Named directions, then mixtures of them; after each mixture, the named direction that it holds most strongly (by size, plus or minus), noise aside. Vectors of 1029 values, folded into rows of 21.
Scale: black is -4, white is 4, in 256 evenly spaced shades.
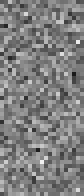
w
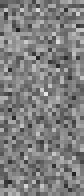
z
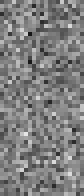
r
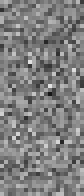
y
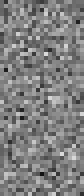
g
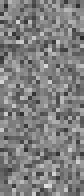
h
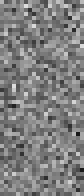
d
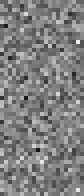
w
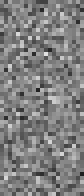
g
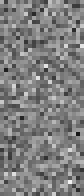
d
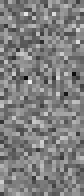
w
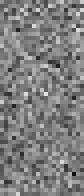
z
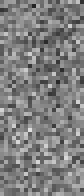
y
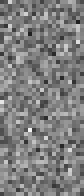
w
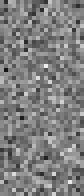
g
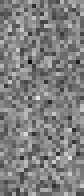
r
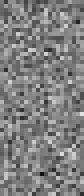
g
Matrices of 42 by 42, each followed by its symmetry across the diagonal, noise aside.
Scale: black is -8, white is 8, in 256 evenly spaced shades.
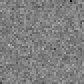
neither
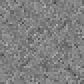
symmetric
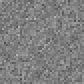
symmetric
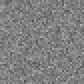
antisymmetric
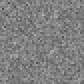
symmetric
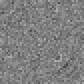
symmetric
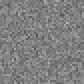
neither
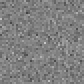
neither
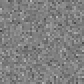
antisymmetric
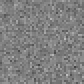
antisymmetric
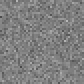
antisymmetric
